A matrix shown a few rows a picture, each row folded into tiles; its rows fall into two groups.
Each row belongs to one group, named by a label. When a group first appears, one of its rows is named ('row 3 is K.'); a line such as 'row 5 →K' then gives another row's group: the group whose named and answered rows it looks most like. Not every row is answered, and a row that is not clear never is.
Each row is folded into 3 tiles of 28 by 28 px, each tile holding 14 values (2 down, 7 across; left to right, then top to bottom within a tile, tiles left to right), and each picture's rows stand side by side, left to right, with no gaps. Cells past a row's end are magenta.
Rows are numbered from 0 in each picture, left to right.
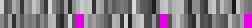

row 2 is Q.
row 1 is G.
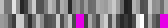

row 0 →G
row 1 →G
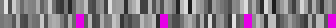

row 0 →G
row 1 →G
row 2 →G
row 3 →G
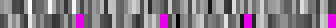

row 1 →Q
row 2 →G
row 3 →Q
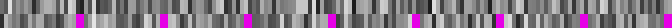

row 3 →Q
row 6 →G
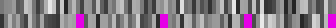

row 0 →Q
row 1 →G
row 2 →G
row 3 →Q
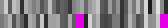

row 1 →Q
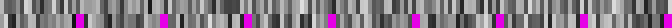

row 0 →G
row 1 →Q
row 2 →G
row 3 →Q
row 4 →G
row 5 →G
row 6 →G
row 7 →G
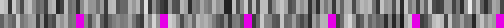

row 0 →G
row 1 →Q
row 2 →G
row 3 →Q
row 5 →Q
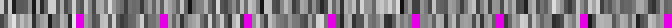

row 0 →Q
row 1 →G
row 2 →G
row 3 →G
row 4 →Q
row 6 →Q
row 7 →Q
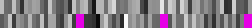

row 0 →G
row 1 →G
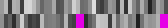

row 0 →G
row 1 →Q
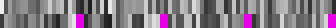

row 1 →Q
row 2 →G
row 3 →Q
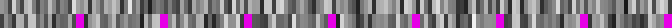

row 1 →Q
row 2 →G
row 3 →G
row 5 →G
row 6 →Q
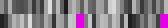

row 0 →Q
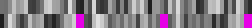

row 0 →Q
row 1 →Q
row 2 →Q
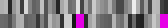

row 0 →G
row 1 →Q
